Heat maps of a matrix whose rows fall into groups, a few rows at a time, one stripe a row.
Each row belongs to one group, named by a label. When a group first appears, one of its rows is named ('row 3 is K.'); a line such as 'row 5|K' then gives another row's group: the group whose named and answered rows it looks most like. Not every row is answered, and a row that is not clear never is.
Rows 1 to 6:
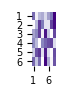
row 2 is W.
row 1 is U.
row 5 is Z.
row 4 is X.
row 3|Z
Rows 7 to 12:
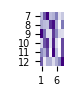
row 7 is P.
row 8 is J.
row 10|Z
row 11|Z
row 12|U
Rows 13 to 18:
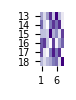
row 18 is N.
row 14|X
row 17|X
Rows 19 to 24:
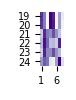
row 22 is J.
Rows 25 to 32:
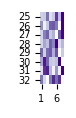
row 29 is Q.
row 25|N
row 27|W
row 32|X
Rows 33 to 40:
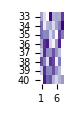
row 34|U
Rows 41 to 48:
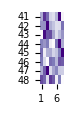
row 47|P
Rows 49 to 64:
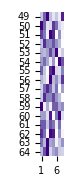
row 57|P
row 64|P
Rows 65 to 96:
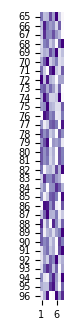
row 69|Q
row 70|P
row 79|P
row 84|X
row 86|Z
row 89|U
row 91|W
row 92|Q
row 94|N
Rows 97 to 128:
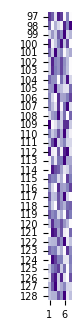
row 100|X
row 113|Q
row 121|Z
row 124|Z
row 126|Z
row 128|Q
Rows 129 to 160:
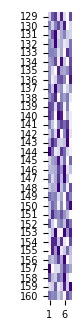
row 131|P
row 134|Z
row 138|P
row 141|X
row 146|Q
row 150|W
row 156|Q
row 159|N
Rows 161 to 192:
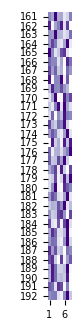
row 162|X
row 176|U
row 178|Z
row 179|N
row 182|Q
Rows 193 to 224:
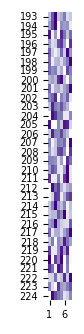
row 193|P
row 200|J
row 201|U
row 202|P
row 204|Z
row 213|W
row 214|P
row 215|Q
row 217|U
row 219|X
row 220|X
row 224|Z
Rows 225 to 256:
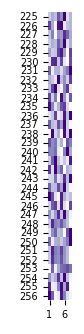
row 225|Q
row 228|Q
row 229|J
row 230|Z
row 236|N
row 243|N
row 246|Z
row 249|W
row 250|U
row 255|X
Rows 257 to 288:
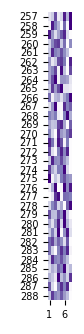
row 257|N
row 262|J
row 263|Z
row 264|P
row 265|J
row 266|U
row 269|J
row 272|X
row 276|N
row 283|X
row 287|X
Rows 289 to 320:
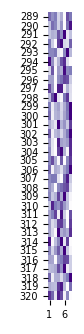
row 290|W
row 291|Q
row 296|X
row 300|U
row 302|U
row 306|U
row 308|X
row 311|Z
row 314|X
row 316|X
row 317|Q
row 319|J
